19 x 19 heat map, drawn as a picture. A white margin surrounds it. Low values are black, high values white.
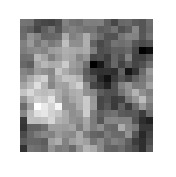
Histogram: bell-shaped. Grain: blotchy. Ninth with the highest average: middle left.
